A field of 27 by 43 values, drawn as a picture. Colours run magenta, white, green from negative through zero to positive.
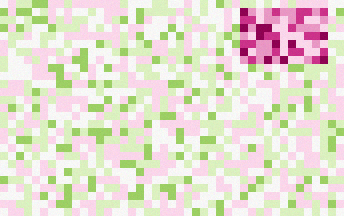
Ninth with the lowest average: top right. Stripes: none. Odd patch: lower, in the top right. Mirror symmetry: none. Average level on the scale: 50%.
